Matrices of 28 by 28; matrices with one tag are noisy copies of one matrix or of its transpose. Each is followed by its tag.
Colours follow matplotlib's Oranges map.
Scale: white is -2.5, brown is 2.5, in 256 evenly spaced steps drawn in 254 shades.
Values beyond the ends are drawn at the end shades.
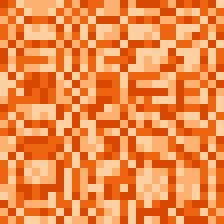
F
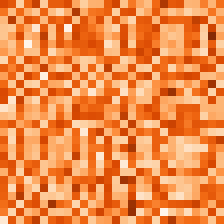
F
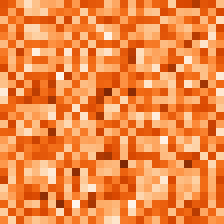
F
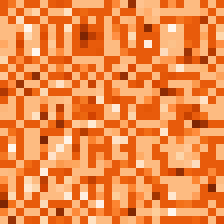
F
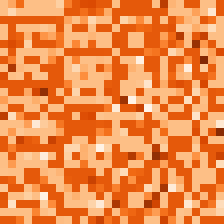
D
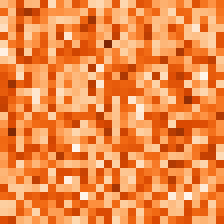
D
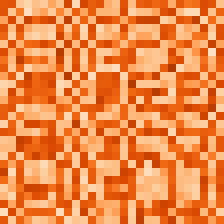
F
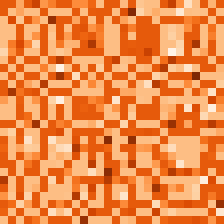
F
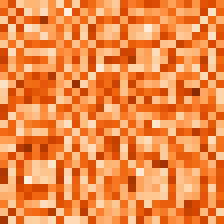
F
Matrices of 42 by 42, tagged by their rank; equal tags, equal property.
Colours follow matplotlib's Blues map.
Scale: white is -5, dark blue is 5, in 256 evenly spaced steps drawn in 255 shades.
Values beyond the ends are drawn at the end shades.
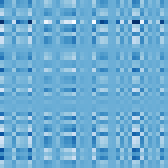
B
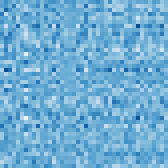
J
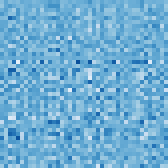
J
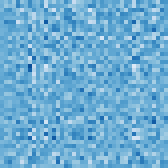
J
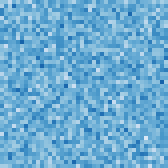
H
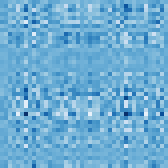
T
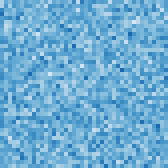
H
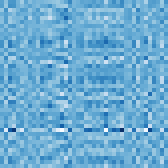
T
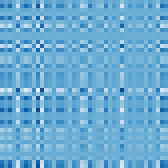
B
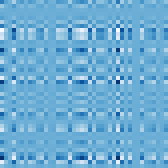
B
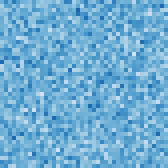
H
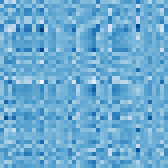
T
